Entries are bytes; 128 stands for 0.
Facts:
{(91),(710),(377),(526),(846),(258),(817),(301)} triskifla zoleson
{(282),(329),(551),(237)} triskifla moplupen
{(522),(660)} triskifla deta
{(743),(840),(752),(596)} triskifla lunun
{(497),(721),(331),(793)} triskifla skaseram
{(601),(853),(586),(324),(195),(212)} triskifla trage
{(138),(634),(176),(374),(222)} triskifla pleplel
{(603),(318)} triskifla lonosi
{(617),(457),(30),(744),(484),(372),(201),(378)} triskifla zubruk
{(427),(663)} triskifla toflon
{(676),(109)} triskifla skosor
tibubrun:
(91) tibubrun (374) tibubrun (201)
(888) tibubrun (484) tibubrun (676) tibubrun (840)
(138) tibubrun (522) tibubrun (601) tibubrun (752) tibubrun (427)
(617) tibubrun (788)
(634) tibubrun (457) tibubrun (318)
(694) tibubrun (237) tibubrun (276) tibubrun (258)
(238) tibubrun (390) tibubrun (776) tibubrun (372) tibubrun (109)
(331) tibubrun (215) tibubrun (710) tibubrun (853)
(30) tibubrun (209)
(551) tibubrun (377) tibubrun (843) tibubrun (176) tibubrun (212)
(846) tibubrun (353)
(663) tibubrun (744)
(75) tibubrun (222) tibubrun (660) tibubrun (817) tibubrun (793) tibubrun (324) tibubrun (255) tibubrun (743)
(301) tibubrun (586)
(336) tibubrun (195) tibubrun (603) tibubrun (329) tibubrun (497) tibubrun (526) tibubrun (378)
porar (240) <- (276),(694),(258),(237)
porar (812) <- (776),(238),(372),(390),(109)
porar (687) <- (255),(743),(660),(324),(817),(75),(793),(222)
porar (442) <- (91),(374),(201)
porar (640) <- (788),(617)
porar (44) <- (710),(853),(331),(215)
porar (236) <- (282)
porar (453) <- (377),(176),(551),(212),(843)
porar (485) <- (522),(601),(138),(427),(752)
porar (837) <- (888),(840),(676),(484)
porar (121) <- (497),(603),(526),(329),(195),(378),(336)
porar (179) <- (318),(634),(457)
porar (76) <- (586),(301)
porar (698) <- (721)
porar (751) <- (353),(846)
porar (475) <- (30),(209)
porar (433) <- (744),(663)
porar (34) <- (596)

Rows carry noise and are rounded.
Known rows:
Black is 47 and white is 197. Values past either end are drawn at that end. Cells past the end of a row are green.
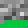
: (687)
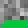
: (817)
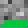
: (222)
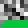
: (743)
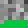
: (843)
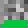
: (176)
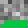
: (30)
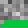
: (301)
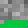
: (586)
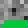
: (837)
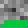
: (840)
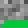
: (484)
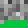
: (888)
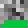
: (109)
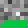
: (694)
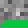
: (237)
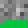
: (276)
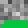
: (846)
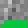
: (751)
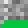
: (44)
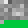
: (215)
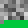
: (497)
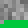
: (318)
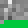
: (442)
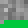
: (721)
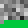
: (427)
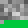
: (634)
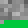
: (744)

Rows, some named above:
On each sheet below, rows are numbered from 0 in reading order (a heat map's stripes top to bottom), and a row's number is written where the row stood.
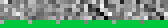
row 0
(331)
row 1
(390)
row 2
(453)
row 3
(743)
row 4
(551)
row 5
(526)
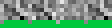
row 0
(324)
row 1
(526)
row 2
(44)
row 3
(324)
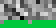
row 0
(255)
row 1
(138)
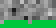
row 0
(837)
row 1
(660)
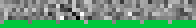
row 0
(485)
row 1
(240)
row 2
(378)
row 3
(238)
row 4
(694)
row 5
(522)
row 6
(372)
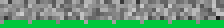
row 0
(222)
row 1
(601)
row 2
(329)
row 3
(776)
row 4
(377)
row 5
(752)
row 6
(752)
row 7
(793)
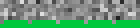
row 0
(121)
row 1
(195)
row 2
(676)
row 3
(176)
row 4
(75)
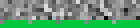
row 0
(237)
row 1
(212)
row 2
(121)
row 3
(324)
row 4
(837)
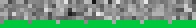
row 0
(603)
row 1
(258)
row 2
(812)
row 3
(336)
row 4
(853)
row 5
(710)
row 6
(176)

